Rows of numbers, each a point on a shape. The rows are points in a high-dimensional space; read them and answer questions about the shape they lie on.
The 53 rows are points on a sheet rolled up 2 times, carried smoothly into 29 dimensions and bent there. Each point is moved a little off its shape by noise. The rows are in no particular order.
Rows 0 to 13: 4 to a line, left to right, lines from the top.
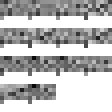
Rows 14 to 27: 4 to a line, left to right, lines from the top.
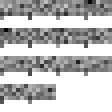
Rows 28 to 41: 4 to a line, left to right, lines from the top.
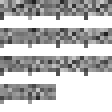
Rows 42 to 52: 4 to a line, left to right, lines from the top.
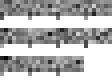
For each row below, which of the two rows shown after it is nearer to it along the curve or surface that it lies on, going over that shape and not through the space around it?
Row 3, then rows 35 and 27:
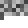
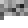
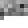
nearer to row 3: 35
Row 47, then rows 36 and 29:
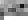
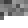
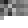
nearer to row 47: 29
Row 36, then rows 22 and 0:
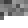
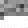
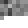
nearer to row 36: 0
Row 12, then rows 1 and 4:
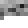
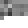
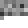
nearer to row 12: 4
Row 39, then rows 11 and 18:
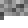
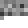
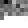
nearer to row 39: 18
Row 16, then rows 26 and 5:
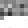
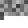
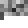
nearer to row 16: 5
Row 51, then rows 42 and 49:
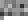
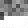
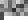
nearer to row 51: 49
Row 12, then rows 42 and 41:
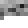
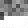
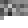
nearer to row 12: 41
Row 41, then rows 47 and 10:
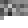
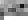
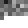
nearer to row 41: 47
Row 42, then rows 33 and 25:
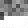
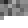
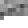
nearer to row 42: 33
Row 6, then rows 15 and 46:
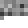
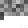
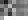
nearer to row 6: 46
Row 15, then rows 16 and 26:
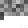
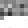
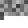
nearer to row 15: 26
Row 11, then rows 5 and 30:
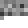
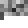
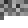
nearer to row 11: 5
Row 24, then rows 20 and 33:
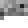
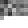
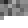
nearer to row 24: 20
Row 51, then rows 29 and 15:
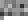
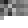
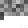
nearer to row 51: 29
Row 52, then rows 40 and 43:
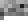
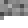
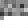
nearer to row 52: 43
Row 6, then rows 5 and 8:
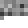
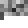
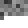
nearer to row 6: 5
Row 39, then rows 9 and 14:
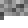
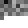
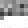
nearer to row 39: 9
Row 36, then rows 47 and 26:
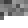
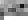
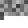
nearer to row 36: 26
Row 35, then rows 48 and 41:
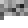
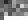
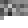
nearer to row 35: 41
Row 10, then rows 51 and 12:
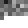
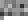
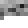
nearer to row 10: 51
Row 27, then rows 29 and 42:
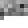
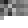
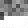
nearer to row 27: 29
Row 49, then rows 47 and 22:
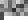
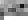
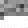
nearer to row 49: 47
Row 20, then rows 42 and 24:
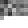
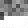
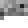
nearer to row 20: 24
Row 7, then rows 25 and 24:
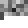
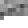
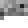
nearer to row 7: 24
